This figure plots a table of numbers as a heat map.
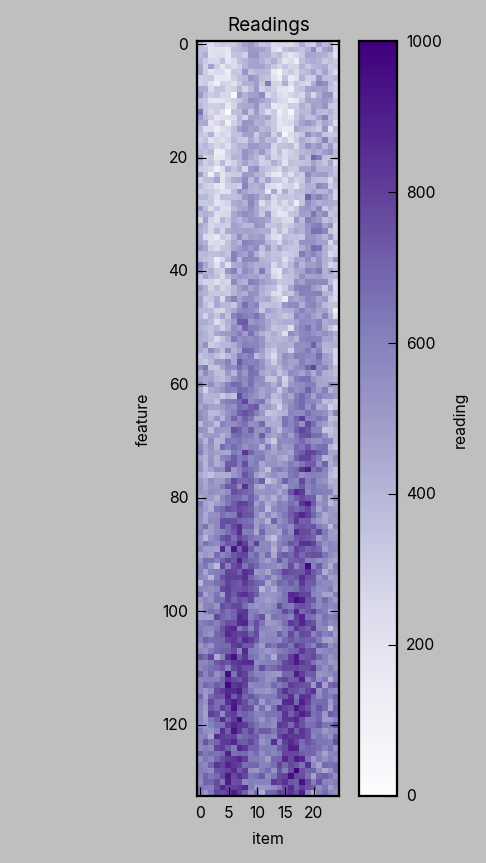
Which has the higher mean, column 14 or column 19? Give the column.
19
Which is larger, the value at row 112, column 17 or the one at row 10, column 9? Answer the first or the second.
the first
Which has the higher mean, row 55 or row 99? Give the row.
99
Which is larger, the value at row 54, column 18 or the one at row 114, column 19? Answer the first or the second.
the second
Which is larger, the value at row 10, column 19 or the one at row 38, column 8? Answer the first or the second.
the second
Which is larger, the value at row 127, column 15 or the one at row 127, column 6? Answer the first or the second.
the second
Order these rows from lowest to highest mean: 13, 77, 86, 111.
13, 77, 86, 111
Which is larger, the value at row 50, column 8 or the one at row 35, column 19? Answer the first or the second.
the first
